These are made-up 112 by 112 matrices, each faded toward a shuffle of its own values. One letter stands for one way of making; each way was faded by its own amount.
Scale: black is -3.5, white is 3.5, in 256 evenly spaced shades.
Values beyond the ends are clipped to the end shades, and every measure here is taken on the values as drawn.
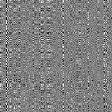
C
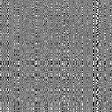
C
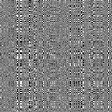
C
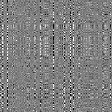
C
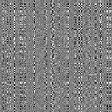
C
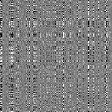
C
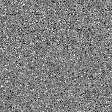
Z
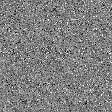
Z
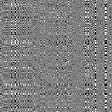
C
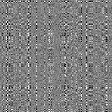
C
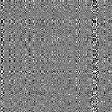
C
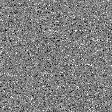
Z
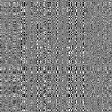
C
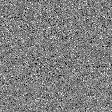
Z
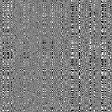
C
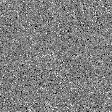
Z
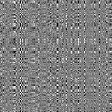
C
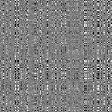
C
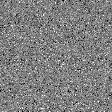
Z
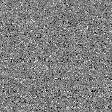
Z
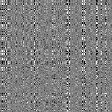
C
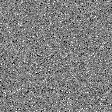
Z
